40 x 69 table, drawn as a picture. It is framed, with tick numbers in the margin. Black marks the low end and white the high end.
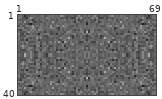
Average level on the scale: 40%. Mirror symmetry: left to right and top to bottom. Slope: none. Grain: fine. Stripes: none.
